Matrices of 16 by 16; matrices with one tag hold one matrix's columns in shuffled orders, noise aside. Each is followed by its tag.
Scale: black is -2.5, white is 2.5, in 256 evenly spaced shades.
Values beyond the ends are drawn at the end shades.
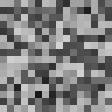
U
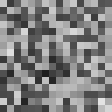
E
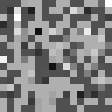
E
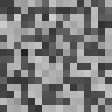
U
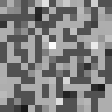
E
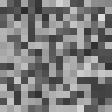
U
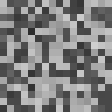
E
